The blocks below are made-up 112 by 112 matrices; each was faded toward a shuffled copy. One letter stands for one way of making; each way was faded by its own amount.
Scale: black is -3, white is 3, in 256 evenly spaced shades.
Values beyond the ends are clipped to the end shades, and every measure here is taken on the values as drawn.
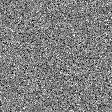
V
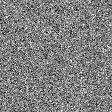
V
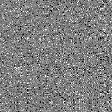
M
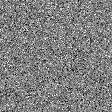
V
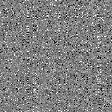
M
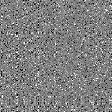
M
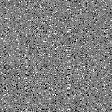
M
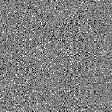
M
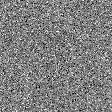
V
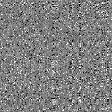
M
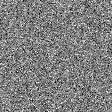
V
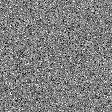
V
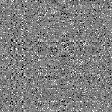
M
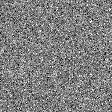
V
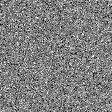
V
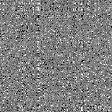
M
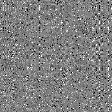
M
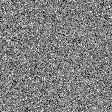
V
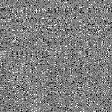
M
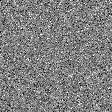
V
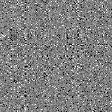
M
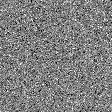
V
